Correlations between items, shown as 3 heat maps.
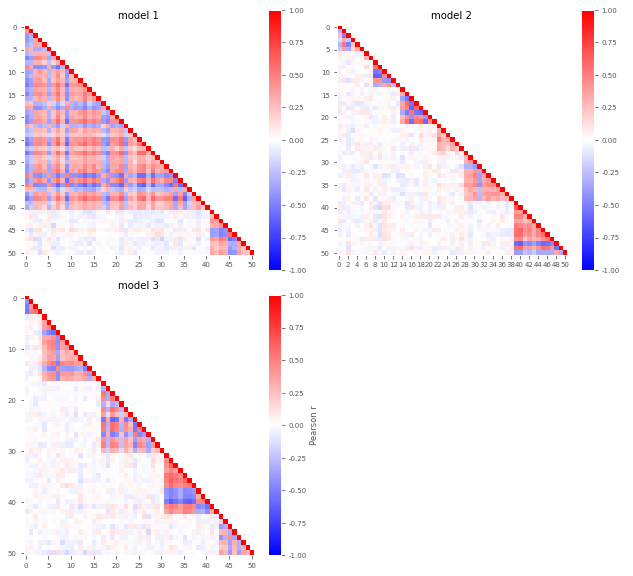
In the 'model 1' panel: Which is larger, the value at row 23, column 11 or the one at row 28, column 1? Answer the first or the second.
the first
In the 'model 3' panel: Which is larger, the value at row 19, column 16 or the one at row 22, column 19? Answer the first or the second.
the second
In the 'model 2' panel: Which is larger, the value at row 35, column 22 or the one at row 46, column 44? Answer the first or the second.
the second
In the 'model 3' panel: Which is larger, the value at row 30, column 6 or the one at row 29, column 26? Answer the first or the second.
the second
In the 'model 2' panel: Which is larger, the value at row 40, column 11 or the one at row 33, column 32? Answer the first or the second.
the second
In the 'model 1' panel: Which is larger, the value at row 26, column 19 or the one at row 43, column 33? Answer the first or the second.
the first
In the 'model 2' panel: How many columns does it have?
51
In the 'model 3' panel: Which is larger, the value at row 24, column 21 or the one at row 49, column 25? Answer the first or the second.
the first
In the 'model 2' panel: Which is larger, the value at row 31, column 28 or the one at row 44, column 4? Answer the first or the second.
the second
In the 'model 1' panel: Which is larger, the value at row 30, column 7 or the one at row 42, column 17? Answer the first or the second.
the first
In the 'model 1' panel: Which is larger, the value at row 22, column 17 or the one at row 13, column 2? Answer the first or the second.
the second
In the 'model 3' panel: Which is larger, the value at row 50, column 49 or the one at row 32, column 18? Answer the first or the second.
the first
